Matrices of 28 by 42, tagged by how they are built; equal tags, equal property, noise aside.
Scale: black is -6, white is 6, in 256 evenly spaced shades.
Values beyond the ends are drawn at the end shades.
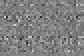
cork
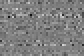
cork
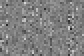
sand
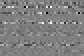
cork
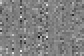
sand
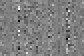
sand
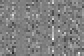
sand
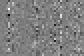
sand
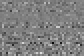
cork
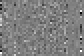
sand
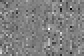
sand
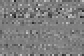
cork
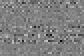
cork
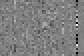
sand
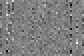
sand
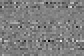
cork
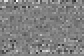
cork
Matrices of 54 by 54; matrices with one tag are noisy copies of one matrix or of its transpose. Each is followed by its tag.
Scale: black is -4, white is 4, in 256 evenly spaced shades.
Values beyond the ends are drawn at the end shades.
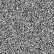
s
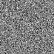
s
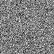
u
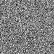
u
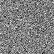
u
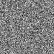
s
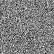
u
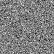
s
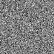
s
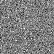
u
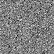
u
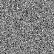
s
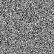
s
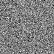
s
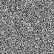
s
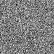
u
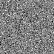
s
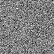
u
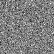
s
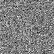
u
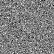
s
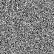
s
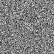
s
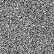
u
